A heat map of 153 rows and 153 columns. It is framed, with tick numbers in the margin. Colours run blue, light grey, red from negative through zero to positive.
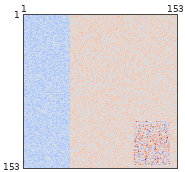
Roughest part: bottom right. Odd patch: rougher, in the bottom right. Average level on the scale: 50%. Stripes: none. Seam: vertical, 30% of the way across, the right part higher.
